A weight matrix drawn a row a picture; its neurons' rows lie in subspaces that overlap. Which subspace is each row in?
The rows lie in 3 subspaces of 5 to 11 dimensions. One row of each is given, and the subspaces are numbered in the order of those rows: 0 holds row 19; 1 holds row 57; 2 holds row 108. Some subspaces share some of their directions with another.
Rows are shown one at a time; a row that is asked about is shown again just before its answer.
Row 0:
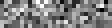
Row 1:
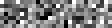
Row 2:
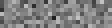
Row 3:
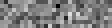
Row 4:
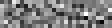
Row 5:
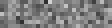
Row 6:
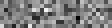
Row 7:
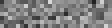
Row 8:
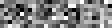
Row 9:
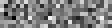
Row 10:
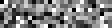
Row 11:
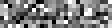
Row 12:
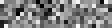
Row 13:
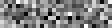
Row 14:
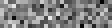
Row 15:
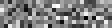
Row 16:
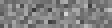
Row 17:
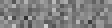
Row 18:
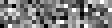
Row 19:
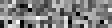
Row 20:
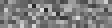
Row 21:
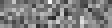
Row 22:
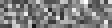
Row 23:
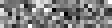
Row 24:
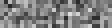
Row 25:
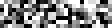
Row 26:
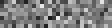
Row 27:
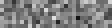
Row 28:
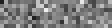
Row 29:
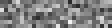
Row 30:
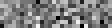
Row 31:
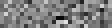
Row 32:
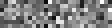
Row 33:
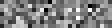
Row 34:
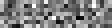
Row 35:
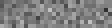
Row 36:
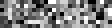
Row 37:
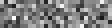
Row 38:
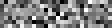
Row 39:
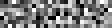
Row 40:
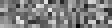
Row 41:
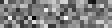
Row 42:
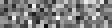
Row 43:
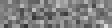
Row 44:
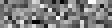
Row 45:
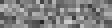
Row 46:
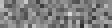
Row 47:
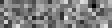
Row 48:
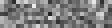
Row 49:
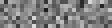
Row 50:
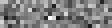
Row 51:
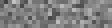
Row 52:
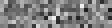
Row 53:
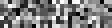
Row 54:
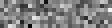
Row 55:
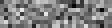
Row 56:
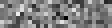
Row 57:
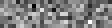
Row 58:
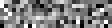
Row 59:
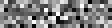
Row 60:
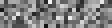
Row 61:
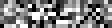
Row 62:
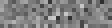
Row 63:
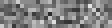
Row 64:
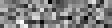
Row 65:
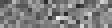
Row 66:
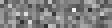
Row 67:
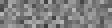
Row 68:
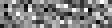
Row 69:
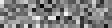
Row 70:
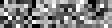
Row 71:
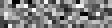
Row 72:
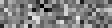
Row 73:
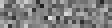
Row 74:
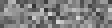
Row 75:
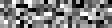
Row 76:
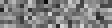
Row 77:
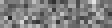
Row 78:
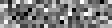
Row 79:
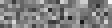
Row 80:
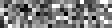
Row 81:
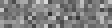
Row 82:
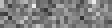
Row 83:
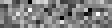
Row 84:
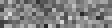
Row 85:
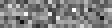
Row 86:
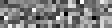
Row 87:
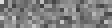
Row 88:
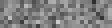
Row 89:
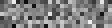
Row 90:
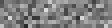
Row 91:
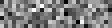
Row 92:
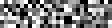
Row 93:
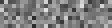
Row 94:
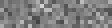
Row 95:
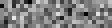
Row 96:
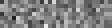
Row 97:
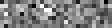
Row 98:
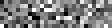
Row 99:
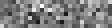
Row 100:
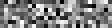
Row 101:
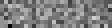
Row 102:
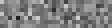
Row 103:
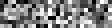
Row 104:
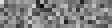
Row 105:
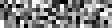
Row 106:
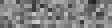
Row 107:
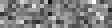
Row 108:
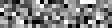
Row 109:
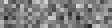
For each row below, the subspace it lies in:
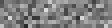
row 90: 2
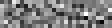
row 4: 0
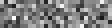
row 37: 2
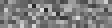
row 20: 2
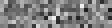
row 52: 1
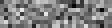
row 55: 0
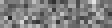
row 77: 1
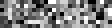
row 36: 2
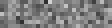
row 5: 2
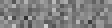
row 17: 1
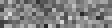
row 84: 0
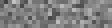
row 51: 0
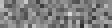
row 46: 0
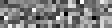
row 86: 0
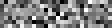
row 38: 1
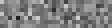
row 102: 2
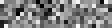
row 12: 0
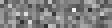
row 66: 2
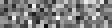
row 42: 2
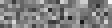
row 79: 2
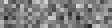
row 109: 0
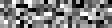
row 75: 0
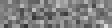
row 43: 2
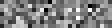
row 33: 2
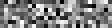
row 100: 2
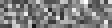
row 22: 2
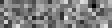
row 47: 2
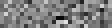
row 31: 0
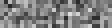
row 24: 0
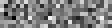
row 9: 0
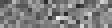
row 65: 0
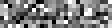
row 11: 0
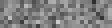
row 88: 1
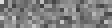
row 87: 2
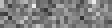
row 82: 2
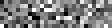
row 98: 1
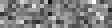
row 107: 2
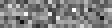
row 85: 2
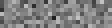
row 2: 2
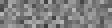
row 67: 2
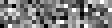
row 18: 0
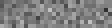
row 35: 2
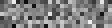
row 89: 1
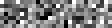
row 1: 0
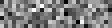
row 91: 2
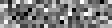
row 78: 0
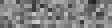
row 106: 1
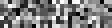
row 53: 0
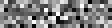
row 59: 1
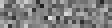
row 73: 0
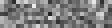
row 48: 1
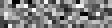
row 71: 0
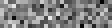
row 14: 2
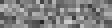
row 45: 2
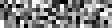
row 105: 0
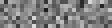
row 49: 1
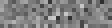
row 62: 1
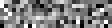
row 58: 0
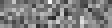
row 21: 2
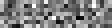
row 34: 2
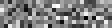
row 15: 0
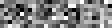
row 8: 0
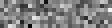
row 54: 0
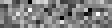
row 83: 0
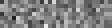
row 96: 2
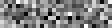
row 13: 0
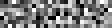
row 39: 0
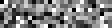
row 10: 2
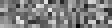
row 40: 2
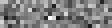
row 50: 0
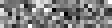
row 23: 2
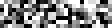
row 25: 0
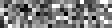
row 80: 0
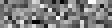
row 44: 1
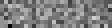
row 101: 0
